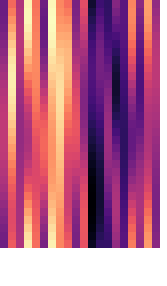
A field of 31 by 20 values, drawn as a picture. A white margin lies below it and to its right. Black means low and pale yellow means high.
Values change most from cell to cell in the top left. Streaks run downward. On average the colour sits 50% of the way up the scale.
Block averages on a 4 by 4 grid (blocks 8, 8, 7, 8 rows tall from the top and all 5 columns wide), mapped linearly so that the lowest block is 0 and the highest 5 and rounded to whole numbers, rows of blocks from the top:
4 4 0 2 | 4 5 0 1 | 3 5 0 1 | 3 4 0 2
